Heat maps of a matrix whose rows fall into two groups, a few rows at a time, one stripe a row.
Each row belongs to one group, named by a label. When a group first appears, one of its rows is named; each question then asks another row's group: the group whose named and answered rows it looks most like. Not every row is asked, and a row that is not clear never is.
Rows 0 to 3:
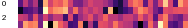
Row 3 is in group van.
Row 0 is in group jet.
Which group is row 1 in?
jet
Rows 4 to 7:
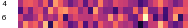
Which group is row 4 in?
van
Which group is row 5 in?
jet
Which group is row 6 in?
jet
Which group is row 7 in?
van
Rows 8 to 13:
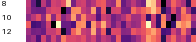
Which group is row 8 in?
jet
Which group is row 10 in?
jet
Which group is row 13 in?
jet
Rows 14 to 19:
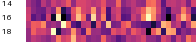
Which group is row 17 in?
van
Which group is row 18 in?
van
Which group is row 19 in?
jet
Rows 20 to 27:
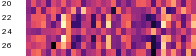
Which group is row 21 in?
jet
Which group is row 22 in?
van
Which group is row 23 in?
van
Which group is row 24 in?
jet
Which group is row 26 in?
van
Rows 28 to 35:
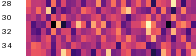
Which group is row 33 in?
jet
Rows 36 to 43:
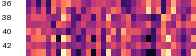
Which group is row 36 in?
jet
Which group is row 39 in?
van
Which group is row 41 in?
van
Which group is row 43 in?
van
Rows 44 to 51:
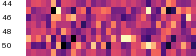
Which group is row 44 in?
van
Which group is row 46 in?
jet
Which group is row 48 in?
van
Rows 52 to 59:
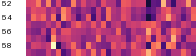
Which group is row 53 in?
van
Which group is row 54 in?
van
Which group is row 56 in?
jet
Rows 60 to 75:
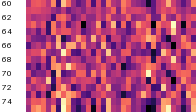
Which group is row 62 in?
van
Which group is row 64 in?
jet
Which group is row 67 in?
van
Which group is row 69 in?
jet
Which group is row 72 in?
van
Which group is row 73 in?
jet
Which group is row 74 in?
van
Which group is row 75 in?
van
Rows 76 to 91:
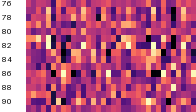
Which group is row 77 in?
jet
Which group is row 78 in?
jet
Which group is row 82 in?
jet
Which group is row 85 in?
jet
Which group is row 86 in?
van
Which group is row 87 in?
van
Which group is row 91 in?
jet
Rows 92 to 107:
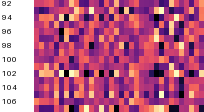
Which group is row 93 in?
jet
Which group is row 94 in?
van
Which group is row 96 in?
van
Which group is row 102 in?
van
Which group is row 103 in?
jet
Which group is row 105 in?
jet
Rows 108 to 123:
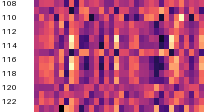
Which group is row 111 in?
van
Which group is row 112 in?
van
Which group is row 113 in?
van
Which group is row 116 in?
van
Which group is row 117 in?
van
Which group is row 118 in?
van
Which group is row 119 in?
van
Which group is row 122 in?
van
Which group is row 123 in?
van
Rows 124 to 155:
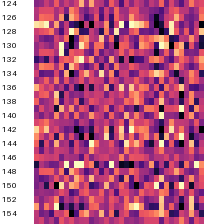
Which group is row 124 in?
jet
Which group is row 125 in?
van
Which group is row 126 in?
van
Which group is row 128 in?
van
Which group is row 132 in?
jet
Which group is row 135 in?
jet
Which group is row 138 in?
jet
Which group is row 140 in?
jet
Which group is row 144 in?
jet
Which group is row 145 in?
jet
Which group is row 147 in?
jet
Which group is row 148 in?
van
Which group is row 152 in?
jet
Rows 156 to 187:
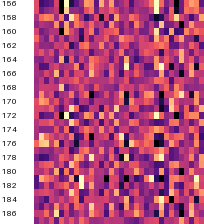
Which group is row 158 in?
van
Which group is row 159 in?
jet
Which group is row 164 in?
jet
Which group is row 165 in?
jet
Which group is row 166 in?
jet
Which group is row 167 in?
jet
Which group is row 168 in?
van
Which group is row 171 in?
van
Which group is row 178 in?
jet
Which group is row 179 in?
van
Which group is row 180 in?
jet
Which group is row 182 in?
jet
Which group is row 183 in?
van
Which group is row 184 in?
jet
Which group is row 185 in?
jet
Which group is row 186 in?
jet
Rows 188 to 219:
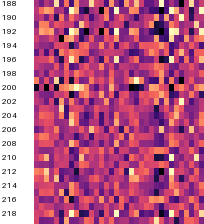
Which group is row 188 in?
jet
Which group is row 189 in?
van
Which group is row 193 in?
van
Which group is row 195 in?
jet
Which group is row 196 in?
van
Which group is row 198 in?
jet
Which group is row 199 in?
jet
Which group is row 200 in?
jet
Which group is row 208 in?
van
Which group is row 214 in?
van
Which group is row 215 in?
van
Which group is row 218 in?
van
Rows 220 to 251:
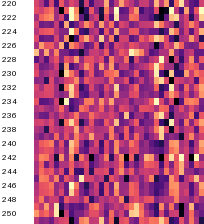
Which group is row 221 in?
van
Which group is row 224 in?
van
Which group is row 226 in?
van
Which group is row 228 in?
jet
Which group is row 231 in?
jet
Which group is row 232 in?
van
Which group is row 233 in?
van
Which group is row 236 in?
jet
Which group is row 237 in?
van
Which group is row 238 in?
jet
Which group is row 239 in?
jet
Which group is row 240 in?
van
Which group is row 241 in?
van
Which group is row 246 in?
van
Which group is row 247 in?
van
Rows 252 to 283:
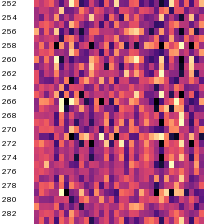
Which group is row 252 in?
van
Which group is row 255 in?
van
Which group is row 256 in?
jet
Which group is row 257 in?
van
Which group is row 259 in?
van
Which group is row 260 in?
jet
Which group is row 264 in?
van
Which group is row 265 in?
jet
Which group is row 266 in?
van
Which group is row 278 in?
van
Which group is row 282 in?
van
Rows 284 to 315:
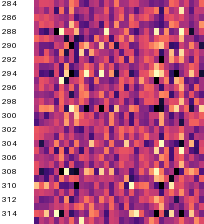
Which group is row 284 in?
van
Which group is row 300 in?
jet
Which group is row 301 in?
jet
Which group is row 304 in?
jet
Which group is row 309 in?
jet
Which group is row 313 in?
jet
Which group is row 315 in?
jet
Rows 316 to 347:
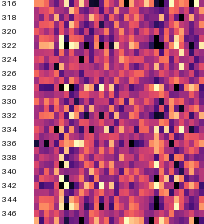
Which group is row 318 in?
jet
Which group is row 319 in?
van
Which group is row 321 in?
van
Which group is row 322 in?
van
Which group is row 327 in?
van
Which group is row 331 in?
jet
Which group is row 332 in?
van
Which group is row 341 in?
van
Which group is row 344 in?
van
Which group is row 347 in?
jet
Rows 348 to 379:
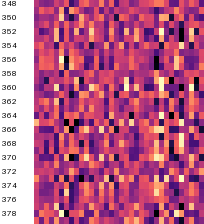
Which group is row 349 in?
van
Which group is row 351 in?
jet
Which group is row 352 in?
jet
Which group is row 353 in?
jet
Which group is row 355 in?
van
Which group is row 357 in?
van
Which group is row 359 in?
jet
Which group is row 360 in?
jet
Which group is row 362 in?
jet
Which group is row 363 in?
jet
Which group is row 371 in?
jet
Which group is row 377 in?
jet
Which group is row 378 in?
van
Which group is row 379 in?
jet
